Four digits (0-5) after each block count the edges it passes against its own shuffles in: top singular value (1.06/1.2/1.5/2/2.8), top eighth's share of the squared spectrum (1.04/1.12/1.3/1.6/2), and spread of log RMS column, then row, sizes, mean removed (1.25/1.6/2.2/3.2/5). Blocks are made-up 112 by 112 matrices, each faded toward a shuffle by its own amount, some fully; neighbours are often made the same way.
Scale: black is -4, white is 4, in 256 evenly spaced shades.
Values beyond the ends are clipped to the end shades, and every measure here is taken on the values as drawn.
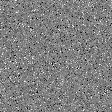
0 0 0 0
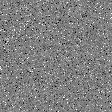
0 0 0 0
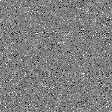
4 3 1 2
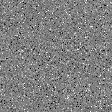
3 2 1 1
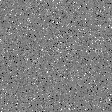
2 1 0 0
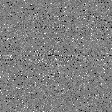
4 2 1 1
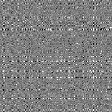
5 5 3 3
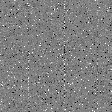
3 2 1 0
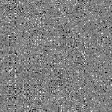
4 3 2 1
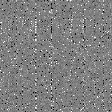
4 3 2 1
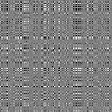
5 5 4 4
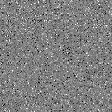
4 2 1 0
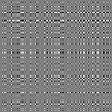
5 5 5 5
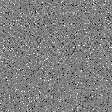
4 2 0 1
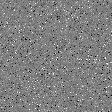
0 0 0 0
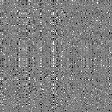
5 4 3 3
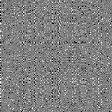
5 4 3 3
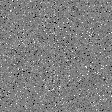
2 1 0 0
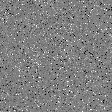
0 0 0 0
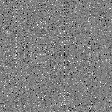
4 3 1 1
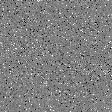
3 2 0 1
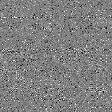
4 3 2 2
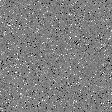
0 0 0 0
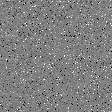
1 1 0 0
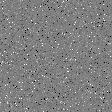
0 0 0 0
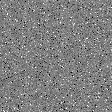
2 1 0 0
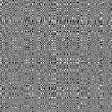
5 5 4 4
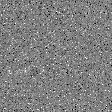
3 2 0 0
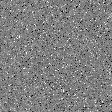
0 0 0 0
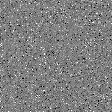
3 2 0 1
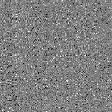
4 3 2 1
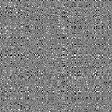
5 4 3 3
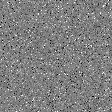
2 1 0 0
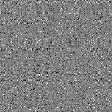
4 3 2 2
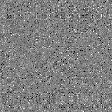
4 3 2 1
